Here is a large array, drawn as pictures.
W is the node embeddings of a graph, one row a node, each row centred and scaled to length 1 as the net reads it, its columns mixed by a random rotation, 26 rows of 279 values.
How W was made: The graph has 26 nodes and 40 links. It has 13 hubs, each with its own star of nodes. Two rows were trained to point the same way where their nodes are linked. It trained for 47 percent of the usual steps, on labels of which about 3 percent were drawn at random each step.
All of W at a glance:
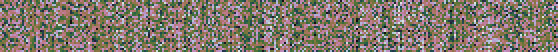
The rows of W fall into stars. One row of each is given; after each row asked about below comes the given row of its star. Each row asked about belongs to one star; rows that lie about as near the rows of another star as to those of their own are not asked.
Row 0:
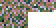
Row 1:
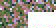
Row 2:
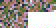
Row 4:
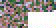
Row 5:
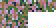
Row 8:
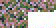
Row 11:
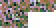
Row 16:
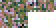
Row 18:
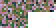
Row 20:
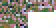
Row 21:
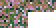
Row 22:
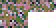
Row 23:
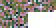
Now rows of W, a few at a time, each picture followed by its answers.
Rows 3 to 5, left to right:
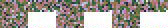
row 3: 23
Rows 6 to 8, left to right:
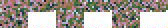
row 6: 11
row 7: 5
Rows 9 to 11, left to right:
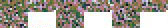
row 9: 2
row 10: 1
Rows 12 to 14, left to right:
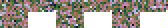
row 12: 4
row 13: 16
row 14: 20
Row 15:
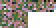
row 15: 18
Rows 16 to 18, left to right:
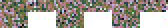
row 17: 0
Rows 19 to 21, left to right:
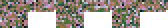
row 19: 22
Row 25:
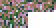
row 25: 21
